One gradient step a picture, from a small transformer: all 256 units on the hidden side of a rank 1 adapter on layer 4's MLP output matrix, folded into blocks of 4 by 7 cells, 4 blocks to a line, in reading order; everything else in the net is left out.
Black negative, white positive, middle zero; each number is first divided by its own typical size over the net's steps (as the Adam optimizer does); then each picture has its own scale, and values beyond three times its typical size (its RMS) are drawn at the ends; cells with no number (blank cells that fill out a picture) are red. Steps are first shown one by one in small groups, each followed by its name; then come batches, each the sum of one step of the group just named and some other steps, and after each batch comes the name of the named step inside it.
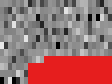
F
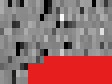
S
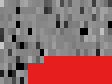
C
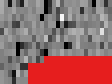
S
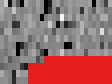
S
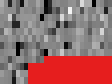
S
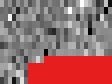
F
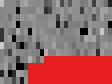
C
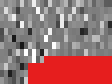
C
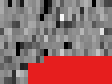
S
